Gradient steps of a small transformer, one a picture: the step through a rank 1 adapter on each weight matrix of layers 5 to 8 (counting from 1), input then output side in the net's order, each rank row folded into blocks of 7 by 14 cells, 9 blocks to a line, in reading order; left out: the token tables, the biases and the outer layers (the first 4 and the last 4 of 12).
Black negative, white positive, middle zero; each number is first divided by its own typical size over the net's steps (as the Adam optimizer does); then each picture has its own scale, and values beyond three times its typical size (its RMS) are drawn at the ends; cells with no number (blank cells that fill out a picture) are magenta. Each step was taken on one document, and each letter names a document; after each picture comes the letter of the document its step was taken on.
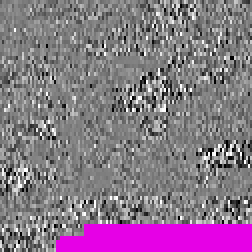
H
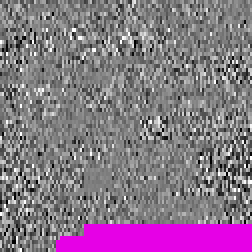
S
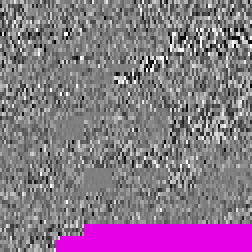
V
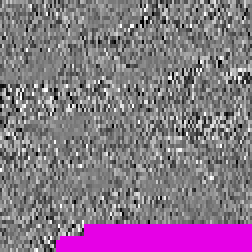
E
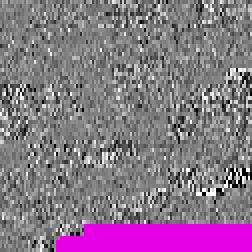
E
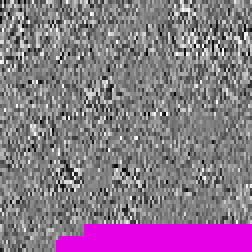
S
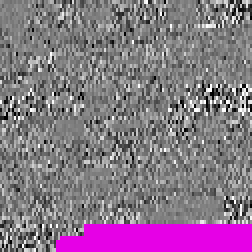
E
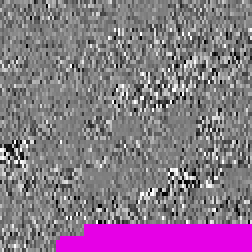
H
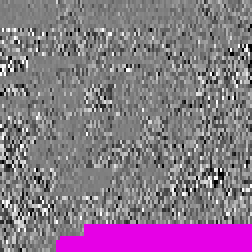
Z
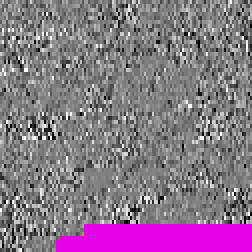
Z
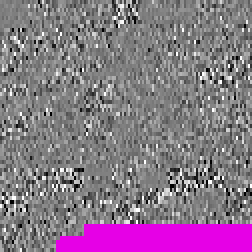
Z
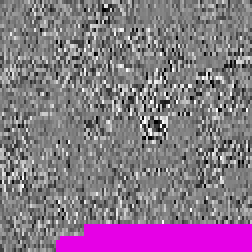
H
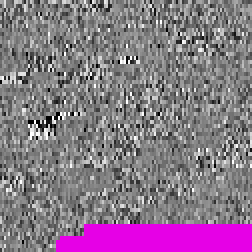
V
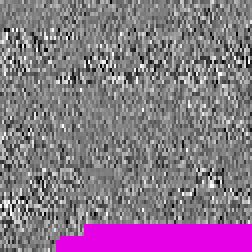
S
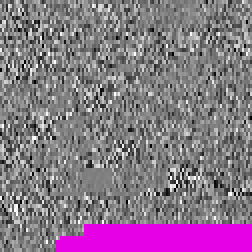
S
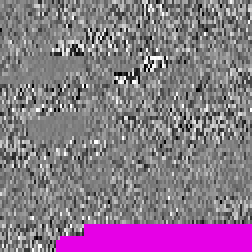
E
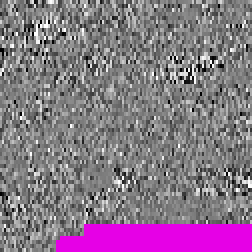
S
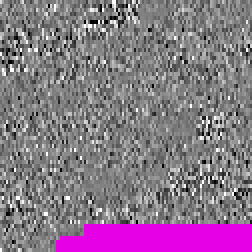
Z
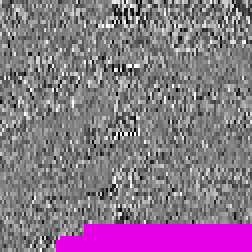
E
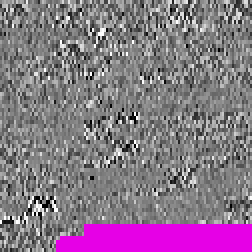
V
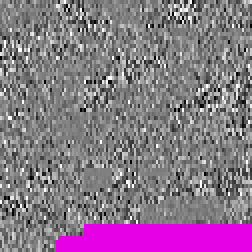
S
